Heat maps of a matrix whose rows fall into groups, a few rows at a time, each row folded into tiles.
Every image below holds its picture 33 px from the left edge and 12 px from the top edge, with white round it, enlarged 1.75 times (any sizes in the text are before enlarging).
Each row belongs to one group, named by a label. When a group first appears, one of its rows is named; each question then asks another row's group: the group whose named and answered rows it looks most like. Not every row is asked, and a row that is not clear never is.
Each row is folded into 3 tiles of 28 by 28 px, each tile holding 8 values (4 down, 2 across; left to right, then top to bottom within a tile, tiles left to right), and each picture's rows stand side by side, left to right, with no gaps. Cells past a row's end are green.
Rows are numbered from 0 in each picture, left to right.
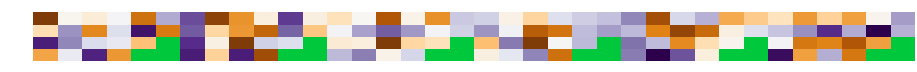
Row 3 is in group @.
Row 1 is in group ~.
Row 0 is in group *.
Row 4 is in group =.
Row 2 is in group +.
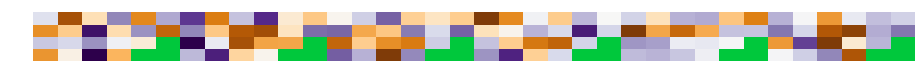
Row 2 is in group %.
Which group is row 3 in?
+
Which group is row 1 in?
=
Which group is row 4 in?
=
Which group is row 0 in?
*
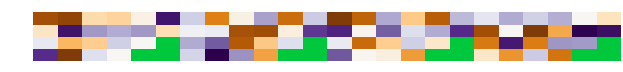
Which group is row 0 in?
+
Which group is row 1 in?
=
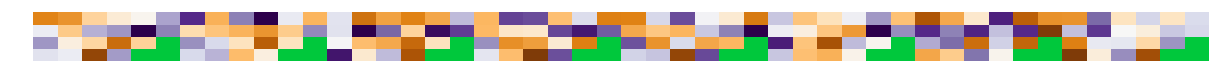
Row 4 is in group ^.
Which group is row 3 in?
^
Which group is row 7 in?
@
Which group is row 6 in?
*
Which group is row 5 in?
~
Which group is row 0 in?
+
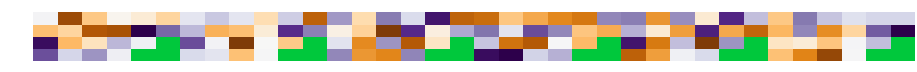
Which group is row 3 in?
+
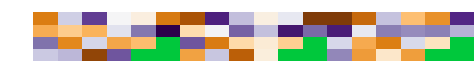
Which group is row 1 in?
^
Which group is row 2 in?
+
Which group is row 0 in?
^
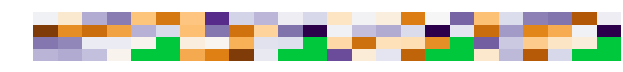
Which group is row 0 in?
=
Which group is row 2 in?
+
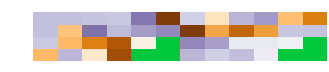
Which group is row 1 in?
=
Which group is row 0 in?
^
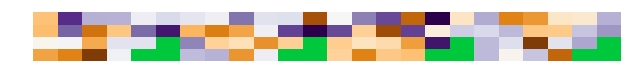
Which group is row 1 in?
^
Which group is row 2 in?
%
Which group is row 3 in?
~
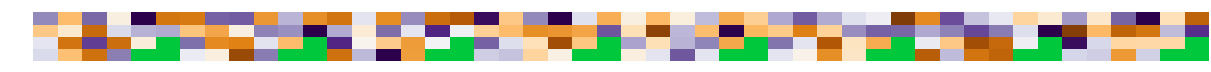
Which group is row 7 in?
=
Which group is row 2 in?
*
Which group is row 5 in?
^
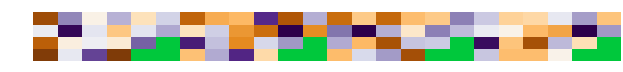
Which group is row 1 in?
*
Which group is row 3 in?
~
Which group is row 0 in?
@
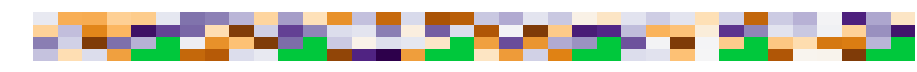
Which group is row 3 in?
@
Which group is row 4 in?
^
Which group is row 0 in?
~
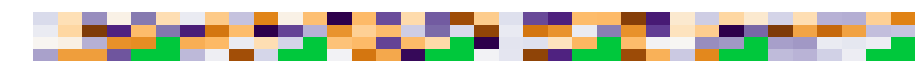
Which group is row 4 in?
@
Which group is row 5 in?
=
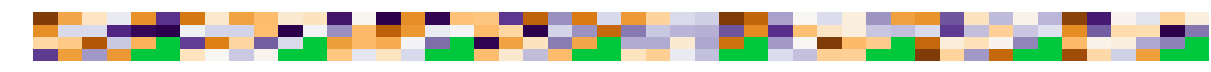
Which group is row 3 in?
*
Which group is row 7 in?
@
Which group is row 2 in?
%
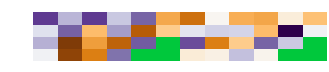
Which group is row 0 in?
%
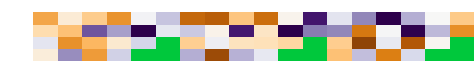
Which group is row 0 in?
+
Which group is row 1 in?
+
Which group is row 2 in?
%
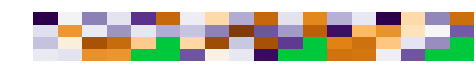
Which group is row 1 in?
%
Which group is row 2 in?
%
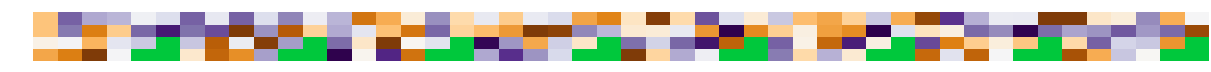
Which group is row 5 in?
~
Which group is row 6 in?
^
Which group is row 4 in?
*
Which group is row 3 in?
=
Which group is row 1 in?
%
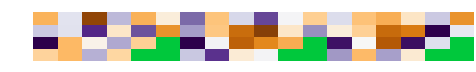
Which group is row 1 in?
=
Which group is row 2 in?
~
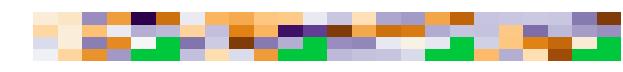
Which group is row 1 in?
~
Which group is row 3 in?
^
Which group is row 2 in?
=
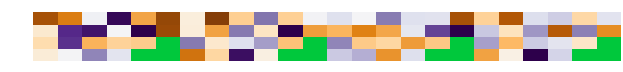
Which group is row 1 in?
*
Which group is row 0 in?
*
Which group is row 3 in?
*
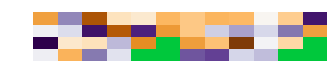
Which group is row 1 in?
+
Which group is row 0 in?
*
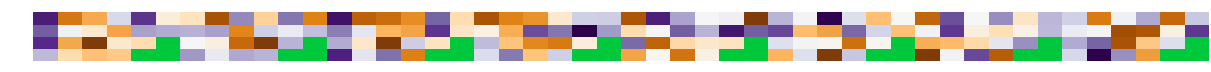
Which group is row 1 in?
%
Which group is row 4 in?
^
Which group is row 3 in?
+
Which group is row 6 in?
@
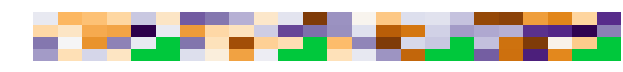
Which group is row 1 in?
^
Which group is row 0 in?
~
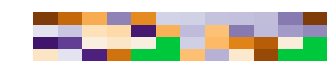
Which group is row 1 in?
^
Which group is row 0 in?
*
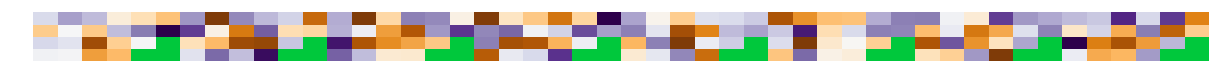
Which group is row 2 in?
~
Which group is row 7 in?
%
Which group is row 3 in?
+
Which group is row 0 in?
^
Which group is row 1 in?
%
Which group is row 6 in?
@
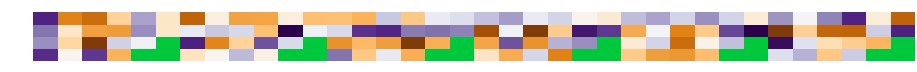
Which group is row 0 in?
~
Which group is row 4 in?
@
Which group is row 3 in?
@
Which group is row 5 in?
=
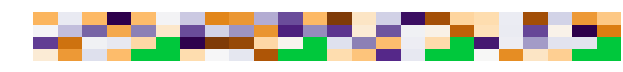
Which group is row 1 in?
~
